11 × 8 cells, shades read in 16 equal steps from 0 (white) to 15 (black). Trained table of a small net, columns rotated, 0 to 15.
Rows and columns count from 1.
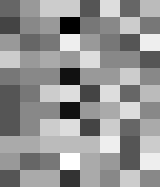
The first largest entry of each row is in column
5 4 7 8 4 5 4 5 7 7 4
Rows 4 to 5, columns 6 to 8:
7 7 10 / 6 3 7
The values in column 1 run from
3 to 11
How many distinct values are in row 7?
6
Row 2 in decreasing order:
15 11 8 8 7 7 6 3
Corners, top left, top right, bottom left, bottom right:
9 4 10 7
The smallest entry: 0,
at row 10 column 4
